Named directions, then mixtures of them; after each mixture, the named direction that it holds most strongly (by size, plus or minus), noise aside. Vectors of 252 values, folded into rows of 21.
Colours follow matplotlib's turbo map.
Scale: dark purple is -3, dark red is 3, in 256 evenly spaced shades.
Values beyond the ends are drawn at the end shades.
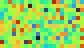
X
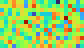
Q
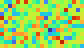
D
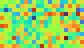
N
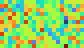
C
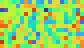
N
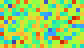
D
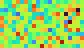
N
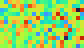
Q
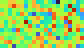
Q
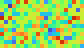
D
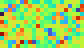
D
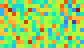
C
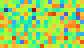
N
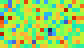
D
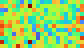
X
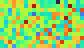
Q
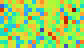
C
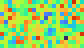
N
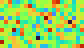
X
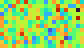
D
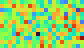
Q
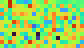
D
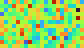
X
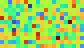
X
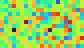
Q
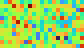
X
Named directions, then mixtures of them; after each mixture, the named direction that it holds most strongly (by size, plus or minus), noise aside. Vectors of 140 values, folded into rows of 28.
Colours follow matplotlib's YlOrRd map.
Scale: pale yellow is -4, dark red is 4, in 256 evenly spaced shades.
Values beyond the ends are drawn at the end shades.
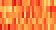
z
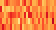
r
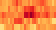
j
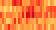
z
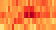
j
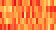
z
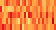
r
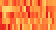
r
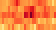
j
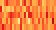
r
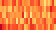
z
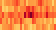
j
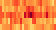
j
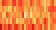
z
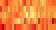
j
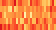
z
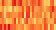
z
